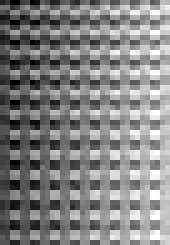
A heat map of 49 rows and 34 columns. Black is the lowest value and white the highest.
Values rise toward the right. On average the colour sits 50% of the way up the scale. Stripes running across repeat 12 times from top to bottom.
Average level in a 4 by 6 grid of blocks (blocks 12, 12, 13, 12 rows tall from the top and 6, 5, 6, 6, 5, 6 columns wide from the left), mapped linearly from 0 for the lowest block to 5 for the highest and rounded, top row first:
0 1 2 3 4 5 | 0 1 2 3 4 5 | 0 1 2 3 4 5 | 0 1 2 3 4 5
